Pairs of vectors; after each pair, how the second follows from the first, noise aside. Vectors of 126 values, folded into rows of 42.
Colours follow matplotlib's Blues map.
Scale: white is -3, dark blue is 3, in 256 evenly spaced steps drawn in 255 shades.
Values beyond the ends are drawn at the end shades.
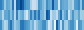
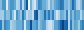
reversed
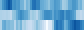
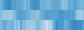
shrunk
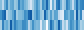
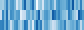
reversed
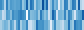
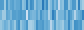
shrunk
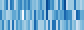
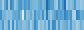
shrunk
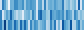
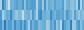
shrunk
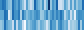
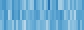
shrunk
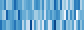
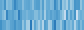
shrunk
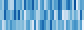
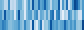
sign-scrambled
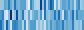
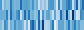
reversed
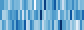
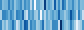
sign-scrambled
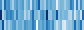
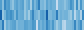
shrunk
